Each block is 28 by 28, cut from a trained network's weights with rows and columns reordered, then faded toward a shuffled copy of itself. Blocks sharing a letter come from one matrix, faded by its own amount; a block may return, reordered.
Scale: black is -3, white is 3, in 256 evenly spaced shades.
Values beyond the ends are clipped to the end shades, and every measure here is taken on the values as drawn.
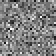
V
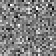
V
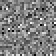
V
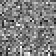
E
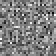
V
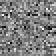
V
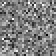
E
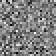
E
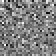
V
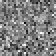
E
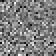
E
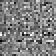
V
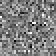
E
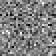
V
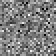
E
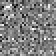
V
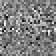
V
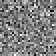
E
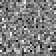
V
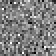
V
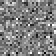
V
